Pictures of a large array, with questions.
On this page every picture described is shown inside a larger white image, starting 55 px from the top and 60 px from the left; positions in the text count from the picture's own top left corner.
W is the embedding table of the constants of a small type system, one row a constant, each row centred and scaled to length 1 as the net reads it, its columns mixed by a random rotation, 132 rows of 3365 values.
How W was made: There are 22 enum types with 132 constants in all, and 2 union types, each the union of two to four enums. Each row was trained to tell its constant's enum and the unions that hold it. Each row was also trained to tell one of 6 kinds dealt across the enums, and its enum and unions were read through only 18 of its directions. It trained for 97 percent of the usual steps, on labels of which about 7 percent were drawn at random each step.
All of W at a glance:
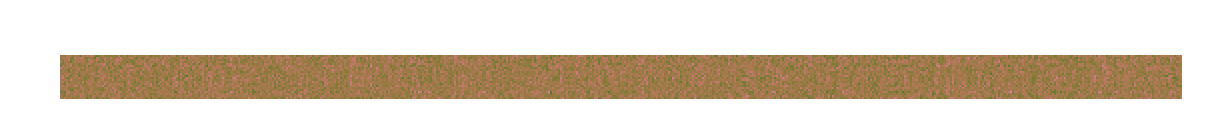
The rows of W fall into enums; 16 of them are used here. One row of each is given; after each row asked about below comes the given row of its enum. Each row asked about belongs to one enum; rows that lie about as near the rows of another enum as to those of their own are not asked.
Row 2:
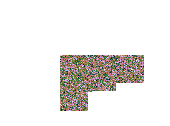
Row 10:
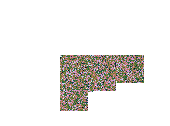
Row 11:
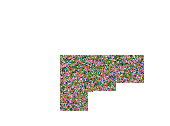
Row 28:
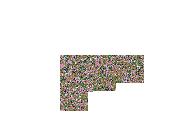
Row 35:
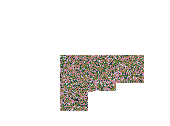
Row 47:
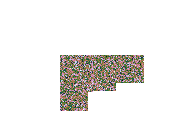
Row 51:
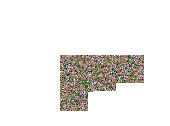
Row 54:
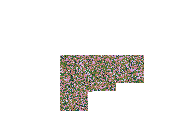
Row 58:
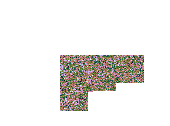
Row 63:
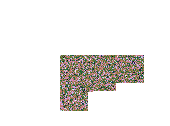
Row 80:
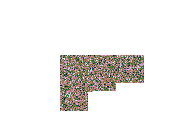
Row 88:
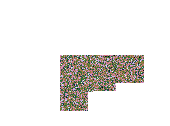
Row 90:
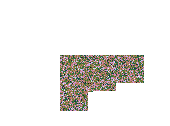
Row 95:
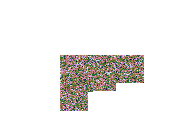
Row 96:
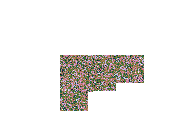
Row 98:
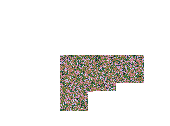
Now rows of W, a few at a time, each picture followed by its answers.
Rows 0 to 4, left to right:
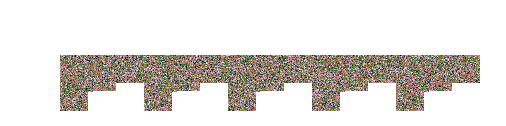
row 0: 88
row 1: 35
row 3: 10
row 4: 35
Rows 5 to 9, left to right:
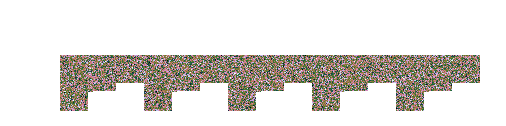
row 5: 51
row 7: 10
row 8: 2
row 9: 11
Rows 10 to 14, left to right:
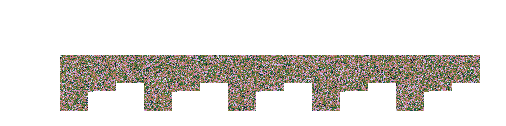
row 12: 2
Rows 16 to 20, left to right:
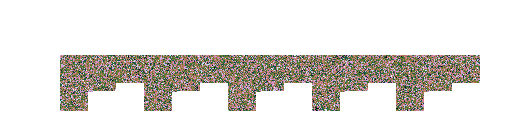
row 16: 28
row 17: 58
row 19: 90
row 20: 2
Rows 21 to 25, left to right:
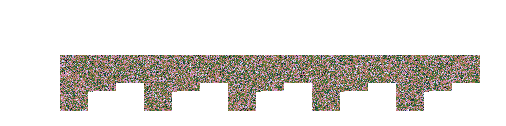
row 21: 28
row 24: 47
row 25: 35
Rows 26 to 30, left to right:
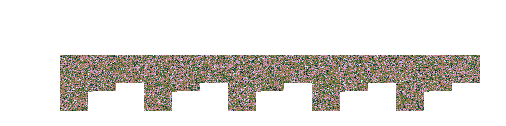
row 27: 95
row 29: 95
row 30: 11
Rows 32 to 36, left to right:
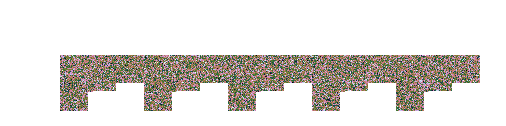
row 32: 88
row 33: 54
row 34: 95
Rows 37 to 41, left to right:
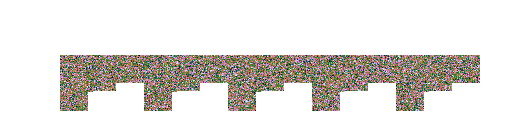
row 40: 2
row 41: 54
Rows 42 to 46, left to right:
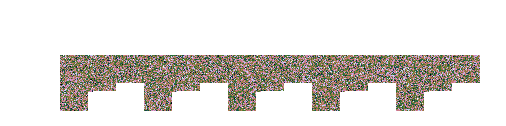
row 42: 11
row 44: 96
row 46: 35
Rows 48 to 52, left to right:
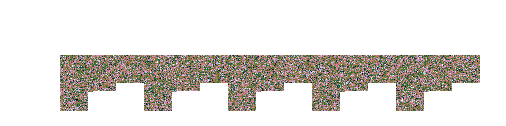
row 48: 35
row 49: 58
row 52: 54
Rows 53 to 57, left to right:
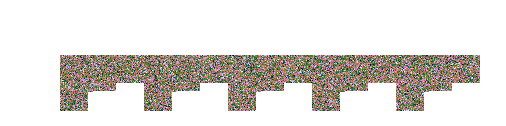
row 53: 90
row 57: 35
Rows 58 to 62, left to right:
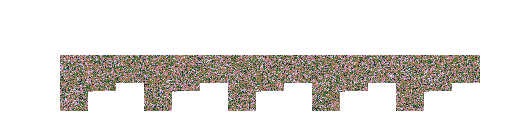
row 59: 2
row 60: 28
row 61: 90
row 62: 10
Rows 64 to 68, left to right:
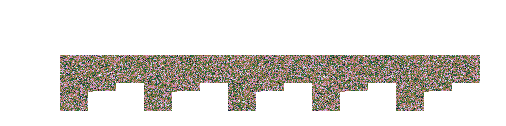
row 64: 58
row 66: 54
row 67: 90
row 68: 51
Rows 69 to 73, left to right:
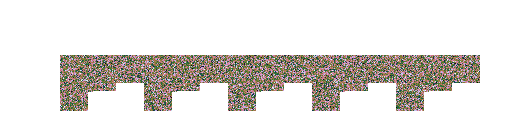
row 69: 35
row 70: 11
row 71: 51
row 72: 88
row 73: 28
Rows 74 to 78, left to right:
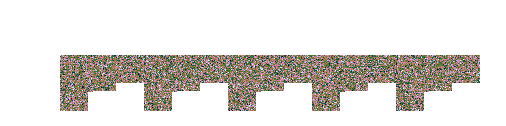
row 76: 51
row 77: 51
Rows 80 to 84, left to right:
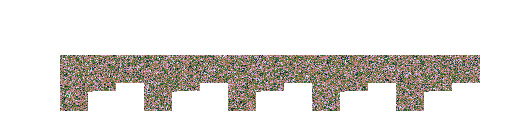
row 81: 63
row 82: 90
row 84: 95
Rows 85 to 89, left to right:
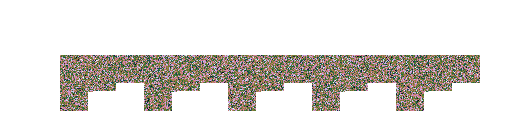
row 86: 80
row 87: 63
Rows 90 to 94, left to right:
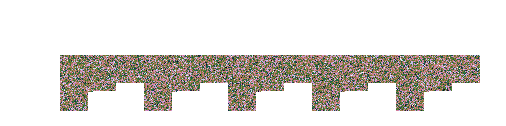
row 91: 10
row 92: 88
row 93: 58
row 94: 47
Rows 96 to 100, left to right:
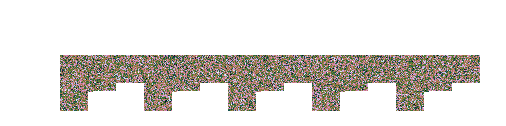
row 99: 63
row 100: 95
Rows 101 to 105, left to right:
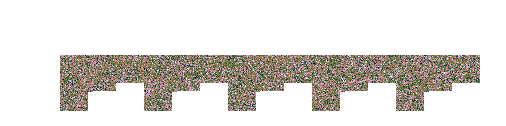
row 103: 54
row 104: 90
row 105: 95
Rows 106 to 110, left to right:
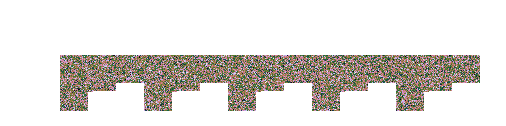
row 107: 63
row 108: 88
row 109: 10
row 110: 80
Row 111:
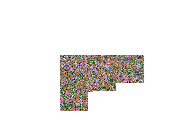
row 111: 47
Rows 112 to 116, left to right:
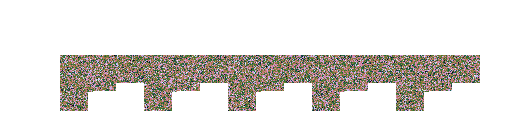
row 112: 10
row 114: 95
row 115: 88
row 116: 90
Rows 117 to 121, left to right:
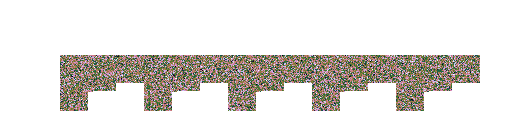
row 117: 11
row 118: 80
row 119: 10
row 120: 63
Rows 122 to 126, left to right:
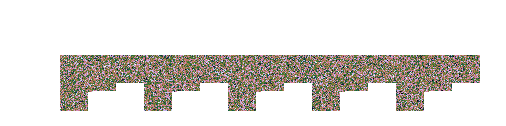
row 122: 47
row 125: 11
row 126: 11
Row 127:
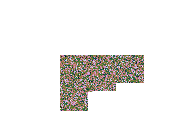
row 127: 54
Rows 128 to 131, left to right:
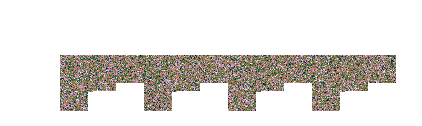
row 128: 58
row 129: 47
